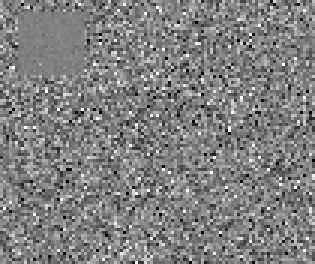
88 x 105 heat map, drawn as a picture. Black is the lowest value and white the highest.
The top left is the smoothest part. Fine speckle covers the field. No overall slope runs across the table. In the top left lies a patch that is calmer than the rest. On average the colour sits 50% of the way up the scale. There are no regular stripes.
